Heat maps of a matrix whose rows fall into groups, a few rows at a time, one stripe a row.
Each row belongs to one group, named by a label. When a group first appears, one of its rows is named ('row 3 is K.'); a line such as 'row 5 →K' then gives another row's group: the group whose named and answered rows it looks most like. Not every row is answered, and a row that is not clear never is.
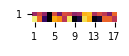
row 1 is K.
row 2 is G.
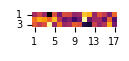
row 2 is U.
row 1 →K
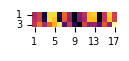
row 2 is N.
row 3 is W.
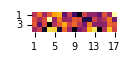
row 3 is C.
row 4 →N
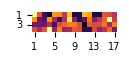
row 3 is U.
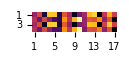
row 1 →N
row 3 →N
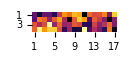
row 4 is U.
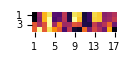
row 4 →U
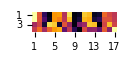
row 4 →W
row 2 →G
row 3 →N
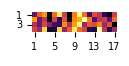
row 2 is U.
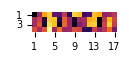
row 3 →N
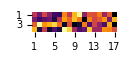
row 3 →U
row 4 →C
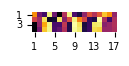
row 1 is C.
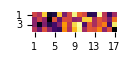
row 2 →K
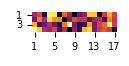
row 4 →U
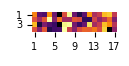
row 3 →C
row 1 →C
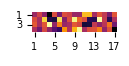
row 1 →K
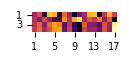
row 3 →W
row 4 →W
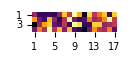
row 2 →C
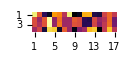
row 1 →G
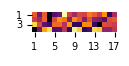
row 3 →G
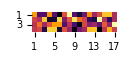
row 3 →W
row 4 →N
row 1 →C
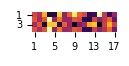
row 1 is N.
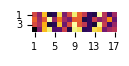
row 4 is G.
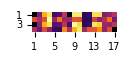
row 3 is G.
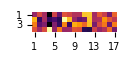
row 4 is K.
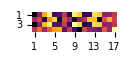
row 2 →N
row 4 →W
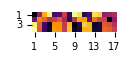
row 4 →G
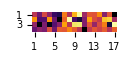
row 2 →C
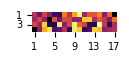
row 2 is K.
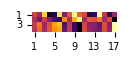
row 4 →W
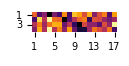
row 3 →W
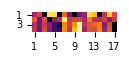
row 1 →N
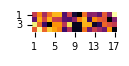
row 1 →W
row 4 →U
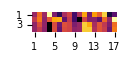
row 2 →W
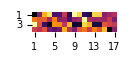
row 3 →G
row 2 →U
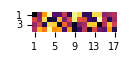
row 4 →U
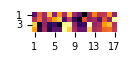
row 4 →C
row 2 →W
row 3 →C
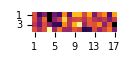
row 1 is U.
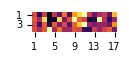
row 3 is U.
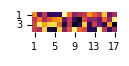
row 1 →C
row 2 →W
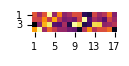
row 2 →U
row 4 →U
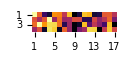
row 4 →N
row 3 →U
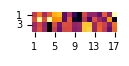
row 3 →K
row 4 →K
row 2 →U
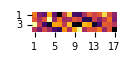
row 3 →G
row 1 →C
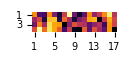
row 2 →N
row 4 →U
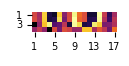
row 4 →K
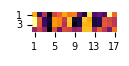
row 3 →G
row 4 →K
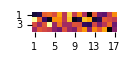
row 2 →G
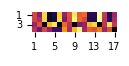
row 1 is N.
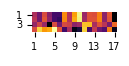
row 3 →K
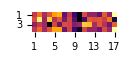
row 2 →U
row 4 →W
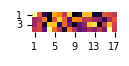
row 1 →G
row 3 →N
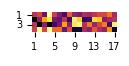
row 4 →U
